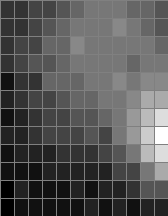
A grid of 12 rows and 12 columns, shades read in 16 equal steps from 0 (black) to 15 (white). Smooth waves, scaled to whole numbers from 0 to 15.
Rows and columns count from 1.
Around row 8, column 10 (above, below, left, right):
9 7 7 12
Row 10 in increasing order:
1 1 1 2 2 2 2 2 4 4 7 10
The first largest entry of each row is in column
7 9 6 6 9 11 12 12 12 12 11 7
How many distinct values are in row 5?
5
